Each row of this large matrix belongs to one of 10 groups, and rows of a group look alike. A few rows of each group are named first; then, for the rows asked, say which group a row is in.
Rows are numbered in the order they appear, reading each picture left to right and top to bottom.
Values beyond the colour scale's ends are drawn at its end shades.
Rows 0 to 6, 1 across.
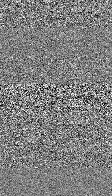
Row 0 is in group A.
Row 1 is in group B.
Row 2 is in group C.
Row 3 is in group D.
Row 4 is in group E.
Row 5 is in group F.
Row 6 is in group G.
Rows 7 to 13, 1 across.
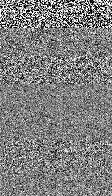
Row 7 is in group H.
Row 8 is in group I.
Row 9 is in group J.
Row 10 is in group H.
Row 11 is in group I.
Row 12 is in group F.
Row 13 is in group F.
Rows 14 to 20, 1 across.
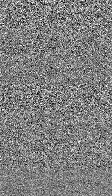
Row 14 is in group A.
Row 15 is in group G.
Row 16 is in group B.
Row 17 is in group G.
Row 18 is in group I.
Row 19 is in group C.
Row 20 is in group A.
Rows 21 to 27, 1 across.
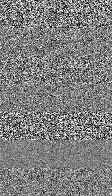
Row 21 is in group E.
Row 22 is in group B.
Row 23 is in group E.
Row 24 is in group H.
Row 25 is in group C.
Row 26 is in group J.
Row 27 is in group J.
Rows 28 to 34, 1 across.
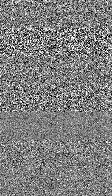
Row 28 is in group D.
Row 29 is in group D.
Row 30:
H
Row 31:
H
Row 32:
H
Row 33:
E
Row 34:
B
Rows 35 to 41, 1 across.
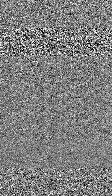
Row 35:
I
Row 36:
A
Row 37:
G
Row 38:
J
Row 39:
J
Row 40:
I
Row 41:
B
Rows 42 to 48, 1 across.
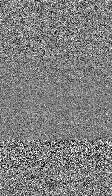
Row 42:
J
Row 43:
C
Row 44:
D
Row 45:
E
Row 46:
E
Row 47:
H
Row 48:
B
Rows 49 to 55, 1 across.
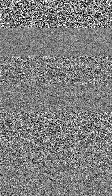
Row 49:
A
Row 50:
C
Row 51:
A
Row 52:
A
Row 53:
G
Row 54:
C
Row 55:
H
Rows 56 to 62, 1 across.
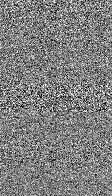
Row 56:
F
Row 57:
B
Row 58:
I
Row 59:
E
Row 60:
F
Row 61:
G
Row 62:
I
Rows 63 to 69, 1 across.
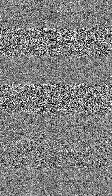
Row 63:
B
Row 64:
D
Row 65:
J
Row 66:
J
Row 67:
J
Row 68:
E
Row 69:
E
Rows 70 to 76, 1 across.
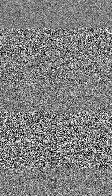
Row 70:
C
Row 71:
H
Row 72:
I
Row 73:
C
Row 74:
I
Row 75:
D
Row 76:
F
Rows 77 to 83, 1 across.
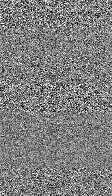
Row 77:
A
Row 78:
F
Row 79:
G
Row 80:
J
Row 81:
A
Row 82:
F
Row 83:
G
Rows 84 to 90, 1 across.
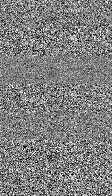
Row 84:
E
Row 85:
C
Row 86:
B
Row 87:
C
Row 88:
C
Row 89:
B
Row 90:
C
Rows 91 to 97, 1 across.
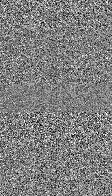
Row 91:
E
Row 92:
A
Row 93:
E
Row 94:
J
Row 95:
G
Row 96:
J
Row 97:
F
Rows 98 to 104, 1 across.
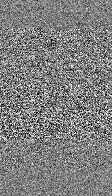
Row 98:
E
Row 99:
B
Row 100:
I
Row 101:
E
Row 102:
G
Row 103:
I
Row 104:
J
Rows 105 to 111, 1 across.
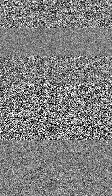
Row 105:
F
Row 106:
I
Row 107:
J
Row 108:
J
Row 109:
B
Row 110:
E
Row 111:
B
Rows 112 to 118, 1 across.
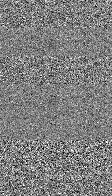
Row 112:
A
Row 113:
B
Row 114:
J
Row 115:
B
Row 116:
H
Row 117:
E
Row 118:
A
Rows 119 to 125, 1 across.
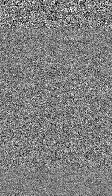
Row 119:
F
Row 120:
E
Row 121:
G
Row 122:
I
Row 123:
H
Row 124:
F
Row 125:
I
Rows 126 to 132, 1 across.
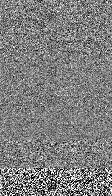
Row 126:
B
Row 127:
D
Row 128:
F
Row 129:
B
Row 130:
E
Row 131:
C
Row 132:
B
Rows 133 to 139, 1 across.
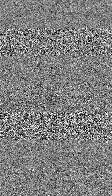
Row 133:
F
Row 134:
H
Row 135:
G
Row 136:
B
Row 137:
J
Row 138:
E
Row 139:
F
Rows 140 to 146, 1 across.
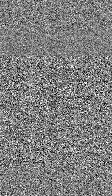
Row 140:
G
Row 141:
A
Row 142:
E
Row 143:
D
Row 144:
A
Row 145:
C
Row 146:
H
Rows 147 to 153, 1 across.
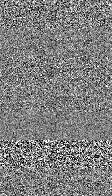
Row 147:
F
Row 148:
B
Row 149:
B
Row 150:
E
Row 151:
F
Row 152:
A
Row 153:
A
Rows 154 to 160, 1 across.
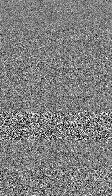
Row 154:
B
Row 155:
H
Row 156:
E
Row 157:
E
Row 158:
E
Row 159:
E
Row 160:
C
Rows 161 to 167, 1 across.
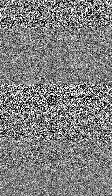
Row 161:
H
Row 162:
C
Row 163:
E
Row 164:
B
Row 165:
J
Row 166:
G
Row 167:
J
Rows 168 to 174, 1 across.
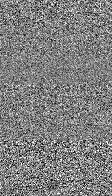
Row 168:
C
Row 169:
H
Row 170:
E
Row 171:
F
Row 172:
C
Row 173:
F
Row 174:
B
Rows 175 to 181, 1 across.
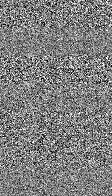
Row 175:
H
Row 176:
E
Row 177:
E
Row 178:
I
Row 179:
J
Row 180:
F
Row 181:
C
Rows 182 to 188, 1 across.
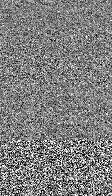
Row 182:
A
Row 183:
H
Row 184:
C
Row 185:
E
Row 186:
E
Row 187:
G
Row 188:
E
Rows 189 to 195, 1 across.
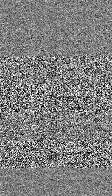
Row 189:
A
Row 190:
E
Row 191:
F
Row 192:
E
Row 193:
J
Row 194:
B
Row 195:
A
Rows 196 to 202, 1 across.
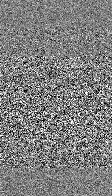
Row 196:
G
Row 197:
H
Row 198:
B
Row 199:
H
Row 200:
C
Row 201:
J
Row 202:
A
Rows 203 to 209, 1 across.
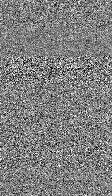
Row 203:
C
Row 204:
I
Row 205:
B
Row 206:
I
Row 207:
I
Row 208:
H
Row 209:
E
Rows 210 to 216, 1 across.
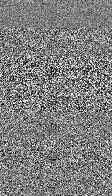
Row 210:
D
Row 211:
C
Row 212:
B
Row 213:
E
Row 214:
B
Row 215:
G
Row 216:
G
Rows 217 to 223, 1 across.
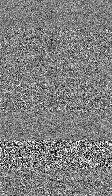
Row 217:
B
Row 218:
B
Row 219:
I
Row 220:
A
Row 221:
G
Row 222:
F
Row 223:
A
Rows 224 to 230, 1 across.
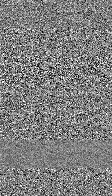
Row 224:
D
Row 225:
F
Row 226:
G
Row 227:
A
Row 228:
J
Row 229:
A
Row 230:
H
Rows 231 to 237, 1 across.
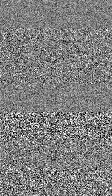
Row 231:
D
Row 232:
E
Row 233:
H
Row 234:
F
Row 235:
F
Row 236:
F
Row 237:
C
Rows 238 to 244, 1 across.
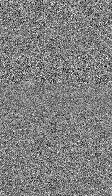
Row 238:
C
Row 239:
G
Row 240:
E
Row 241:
I
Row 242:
F
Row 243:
I
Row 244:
G
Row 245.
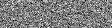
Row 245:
D
